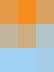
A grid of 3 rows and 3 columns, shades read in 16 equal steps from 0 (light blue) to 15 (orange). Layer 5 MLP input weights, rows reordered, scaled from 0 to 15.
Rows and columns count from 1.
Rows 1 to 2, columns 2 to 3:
15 10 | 8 3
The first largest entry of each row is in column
2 2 3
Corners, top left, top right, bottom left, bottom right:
12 10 0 1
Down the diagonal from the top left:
12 8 1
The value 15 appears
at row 1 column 2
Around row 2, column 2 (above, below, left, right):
15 0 6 3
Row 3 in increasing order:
0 0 1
